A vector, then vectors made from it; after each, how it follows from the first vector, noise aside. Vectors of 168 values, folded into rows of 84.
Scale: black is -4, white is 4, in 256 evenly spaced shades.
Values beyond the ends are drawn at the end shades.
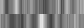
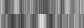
copied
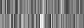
sign-scrambled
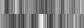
copied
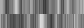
copied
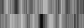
negated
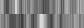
copied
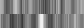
copied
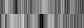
negated
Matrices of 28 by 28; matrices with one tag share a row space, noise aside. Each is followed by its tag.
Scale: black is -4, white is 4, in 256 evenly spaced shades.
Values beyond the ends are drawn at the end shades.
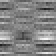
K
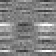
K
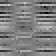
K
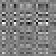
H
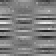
K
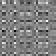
H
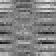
K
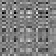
H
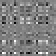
H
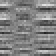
K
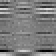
K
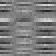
K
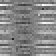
K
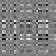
H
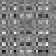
H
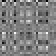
H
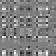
H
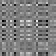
H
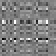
H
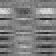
K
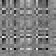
H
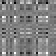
H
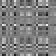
H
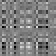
H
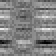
K
